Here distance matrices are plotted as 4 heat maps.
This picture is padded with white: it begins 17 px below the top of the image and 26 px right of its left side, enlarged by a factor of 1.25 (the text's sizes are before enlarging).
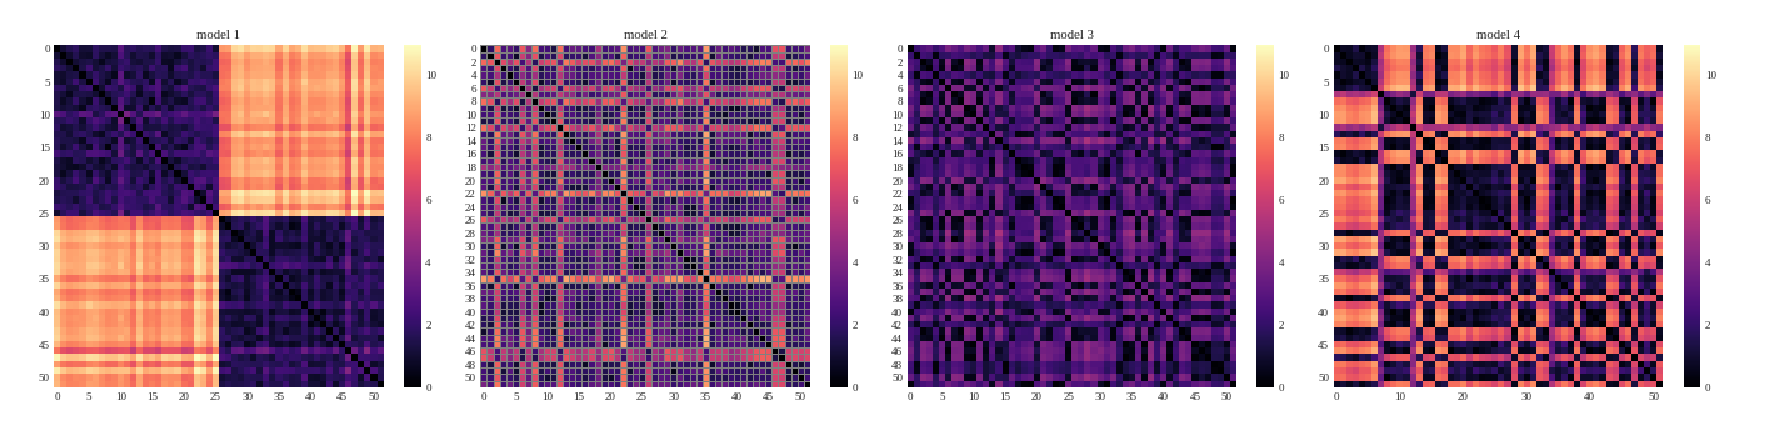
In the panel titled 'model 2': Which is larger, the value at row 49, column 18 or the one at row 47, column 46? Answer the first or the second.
the first
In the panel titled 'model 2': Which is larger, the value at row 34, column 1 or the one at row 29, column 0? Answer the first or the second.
the second
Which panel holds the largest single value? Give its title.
model 1
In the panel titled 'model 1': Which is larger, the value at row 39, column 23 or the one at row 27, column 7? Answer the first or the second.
the first
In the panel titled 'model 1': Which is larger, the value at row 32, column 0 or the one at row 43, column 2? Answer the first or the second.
the first
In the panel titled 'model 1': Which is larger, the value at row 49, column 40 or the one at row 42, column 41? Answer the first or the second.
the first
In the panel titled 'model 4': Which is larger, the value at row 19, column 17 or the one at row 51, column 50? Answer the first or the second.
the first
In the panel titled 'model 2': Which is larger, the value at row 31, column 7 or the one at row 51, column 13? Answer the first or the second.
the first
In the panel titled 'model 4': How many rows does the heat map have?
52
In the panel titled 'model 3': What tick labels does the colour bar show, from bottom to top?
0, 2, 4, 6, 8, 10
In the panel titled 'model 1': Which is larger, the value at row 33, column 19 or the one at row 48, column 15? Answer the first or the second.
the first
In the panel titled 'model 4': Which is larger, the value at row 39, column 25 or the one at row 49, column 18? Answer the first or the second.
the second
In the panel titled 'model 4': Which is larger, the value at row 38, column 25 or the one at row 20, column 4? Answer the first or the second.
the second
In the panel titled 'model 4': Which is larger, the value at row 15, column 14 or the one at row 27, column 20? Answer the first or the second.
the second
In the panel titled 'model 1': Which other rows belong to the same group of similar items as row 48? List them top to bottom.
26, 27, 28, 29, 30, 31, 32, 33, 34, 35, 36, 37, 38, 39, 40, 41, 42, 43, 44, 45, 46, 47, 49, 50, 51
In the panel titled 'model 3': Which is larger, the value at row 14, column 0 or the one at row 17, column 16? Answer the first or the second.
the first
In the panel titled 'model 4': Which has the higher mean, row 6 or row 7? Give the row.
6
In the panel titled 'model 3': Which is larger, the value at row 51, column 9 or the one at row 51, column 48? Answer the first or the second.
the first
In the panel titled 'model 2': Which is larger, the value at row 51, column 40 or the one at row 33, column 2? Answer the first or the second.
the second
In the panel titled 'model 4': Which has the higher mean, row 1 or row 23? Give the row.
1
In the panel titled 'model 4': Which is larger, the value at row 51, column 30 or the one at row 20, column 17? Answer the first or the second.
the second
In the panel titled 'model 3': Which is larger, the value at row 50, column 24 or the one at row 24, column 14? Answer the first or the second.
the second
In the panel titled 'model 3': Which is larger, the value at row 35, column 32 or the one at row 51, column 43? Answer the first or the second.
the first
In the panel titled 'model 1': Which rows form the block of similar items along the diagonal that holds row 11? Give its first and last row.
0 to 25
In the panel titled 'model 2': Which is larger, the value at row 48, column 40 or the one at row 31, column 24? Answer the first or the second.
the second
